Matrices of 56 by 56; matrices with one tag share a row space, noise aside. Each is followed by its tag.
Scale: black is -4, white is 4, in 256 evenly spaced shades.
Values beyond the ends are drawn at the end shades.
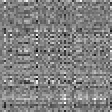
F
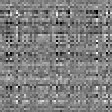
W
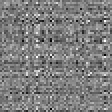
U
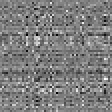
U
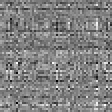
W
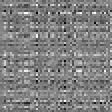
F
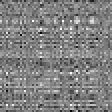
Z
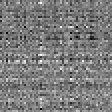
Z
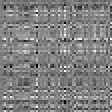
F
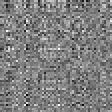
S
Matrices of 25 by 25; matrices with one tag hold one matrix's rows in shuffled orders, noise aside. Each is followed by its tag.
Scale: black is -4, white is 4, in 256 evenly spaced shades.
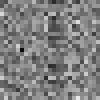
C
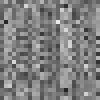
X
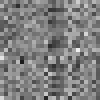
C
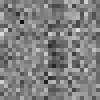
C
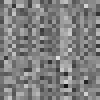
X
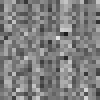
X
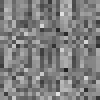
X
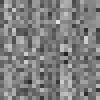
X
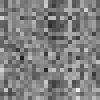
C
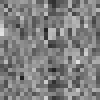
C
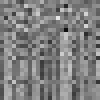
X
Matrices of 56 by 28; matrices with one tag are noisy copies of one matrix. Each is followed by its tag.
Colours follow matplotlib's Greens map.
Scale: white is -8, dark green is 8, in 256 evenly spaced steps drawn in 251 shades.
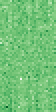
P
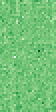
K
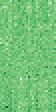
P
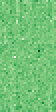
K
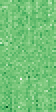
P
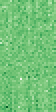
P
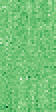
P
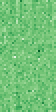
K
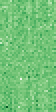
P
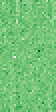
K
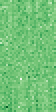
P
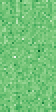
K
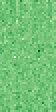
K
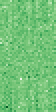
P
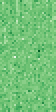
K
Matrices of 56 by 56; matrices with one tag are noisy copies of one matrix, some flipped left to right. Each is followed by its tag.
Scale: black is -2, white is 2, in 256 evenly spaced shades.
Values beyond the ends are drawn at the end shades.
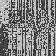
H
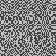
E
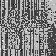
H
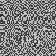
E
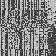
H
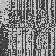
H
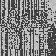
H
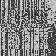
H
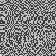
E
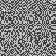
E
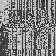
H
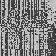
H
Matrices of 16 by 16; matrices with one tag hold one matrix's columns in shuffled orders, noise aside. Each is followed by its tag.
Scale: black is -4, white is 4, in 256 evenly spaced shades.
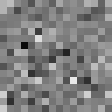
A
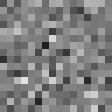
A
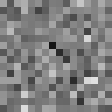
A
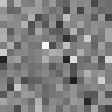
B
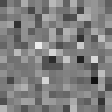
B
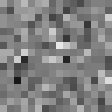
B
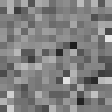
A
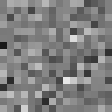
A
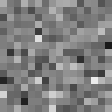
A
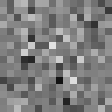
B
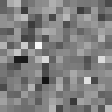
B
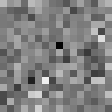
A
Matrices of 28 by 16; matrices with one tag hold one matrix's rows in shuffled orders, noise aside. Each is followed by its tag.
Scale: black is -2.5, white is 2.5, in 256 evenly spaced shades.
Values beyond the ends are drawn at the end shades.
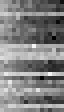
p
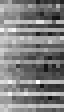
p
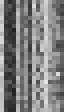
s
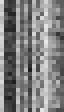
s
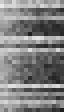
p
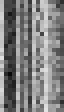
s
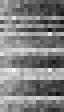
p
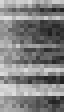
p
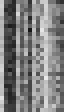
s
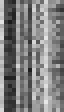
s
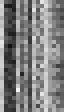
s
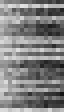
p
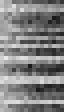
p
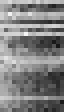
p
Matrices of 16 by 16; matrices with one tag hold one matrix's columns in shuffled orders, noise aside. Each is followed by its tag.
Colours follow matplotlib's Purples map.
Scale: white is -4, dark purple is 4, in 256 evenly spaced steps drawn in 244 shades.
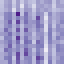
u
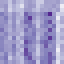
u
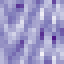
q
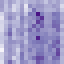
u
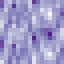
q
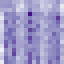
u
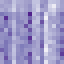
u
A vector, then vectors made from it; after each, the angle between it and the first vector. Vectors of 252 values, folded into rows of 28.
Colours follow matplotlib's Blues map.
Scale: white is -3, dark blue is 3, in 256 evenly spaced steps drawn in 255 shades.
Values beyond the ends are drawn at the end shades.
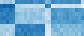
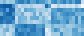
nearly parallel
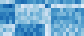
nearly parallel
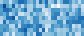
partly aligned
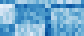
nearly opposite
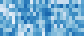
partly opposed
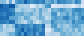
nearly parallel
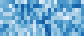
partly opposed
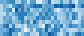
partly opposed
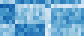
nearly parallel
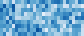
partly aligned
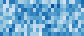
partly opposed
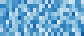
orthogonal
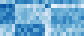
nearly parallel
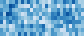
partly aligned
